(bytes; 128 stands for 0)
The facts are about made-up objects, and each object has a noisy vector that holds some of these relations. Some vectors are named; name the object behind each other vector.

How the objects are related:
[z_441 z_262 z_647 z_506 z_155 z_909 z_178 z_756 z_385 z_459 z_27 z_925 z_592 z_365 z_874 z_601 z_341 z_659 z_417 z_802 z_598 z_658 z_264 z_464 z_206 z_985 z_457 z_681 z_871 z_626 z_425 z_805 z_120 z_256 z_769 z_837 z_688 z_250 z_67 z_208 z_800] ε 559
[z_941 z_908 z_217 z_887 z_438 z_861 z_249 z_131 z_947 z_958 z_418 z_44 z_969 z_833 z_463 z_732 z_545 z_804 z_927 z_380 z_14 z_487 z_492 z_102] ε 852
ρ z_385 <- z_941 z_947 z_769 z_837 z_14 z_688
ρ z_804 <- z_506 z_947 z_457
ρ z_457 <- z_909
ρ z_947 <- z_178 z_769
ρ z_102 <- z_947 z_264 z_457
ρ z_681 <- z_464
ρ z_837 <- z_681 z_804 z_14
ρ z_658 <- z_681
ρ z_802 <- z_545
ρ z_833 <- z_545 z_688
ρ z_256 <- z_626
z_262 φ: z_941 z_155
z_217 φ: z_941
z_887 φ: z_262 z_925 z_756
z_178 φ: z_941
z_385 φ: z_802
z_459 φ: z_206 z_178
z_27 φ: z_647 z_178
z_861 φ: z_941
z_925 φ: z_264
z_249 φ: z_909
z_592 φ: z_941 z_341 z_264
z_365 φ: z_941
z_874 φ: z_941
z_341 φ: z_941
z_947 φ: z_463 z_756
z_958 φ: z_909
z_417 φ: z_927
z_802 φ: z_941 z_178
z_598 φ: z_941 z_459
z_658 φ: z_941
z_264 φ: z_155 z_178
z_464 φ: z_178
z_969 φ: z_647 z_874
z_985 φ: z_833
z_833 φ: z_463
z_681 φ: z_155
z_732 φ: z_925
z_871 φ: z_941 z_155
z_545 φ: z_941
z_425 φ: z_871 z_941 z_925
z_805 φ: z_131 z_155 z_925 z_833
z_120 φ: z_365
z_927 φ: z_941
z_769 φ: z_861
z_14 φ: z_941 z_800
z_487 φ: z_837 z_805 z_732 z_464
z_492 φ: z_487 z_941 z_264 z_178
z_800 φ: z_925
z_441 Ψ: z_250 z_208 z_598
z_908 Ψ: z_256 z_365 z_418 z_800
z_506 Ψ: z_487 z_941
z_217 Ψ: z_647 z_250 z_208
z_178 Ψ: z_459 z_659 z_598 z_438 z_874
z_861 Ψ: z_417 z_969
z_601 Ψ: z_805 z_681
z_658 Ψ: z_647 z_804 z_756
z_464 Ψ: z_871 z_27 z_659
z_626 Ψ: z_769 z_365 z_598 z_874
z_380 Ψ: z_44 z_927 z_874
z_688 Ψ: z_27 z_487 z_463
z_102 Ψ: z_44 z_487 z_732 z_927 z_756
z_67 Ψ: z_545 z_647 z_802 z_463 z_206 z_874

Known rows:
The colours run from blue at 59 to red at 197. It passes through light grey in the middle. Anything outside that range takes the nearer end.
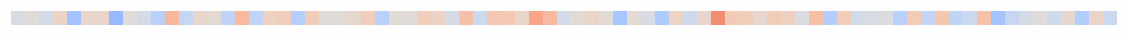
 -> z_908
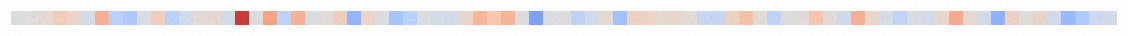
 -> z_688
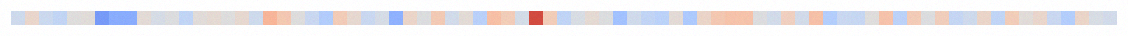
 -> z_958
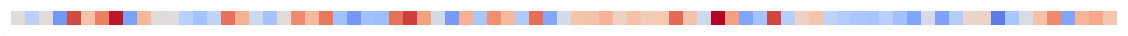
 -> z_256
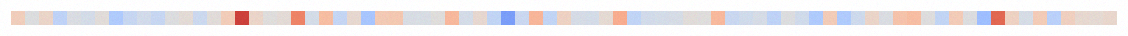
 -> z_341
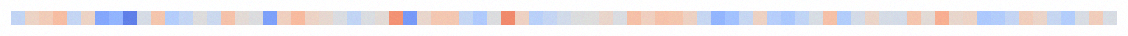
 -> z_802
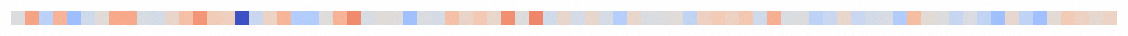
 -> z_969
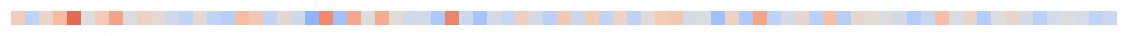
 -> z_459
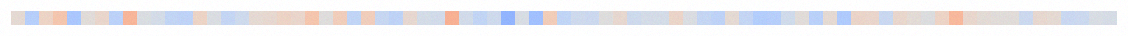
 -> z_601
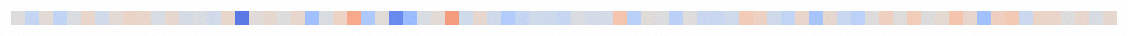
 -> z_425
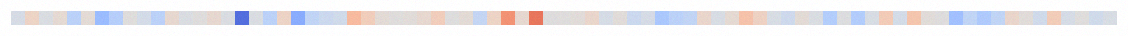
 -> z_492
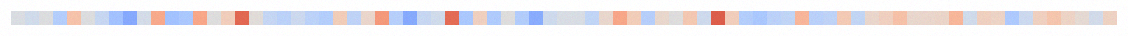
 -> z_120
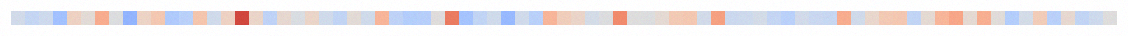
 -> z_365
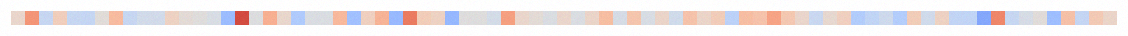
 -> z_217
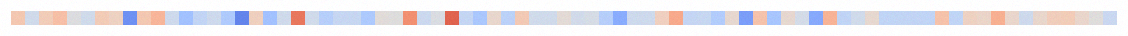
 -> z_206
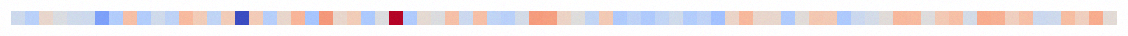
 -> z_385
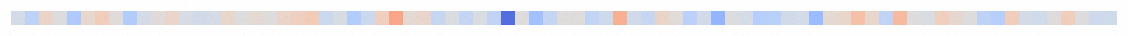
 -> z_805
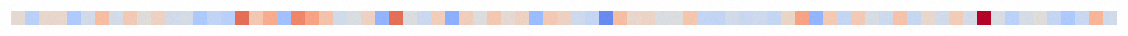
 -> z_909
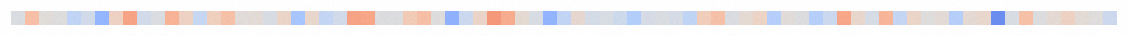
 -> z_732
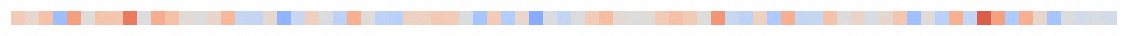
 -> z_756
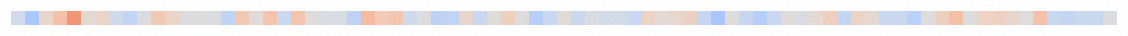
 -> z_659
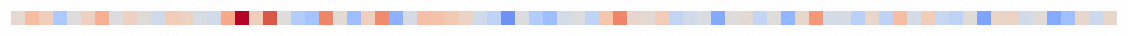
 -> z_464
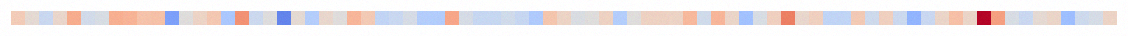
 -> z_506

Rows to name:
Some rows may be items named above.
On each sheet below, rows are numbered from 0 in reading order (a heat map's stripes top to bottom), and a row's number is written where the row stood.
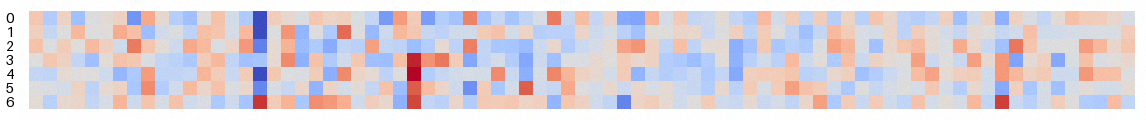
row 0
z_417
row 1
z_27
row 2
z_658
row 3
z_985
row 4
z_385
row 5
z_249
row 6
z_909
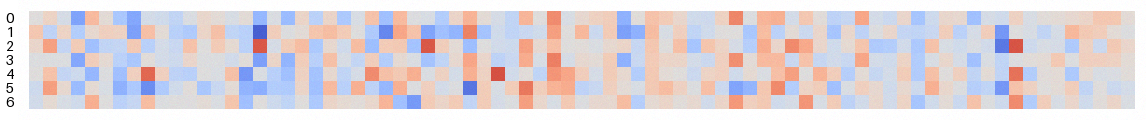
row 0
z_927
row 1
z_417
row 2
z_217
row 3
z_927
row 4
z_861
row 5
z_545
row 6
z_804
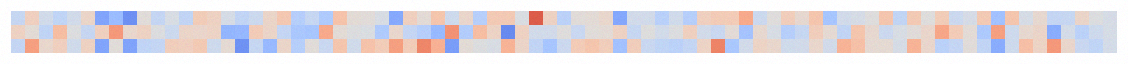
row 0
z_958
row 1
z_178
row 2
z_833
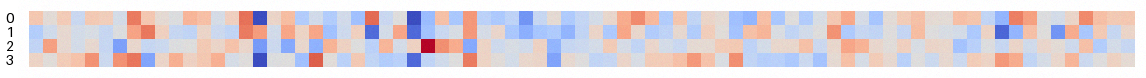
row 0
z_658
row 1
z_681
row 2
z_463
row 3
z_647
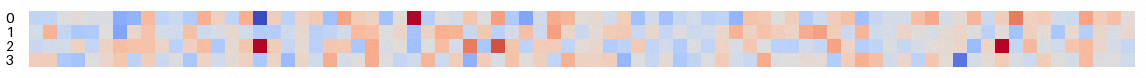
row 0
z_385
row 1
z_887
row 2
z_837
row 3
z_941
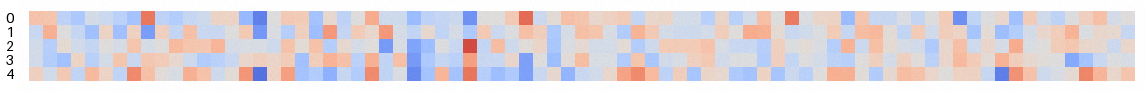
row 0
z_14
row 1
z_131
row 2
z_874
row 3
z_264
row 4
z_658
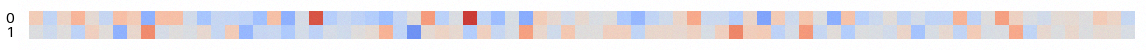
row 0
z_206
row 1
z_804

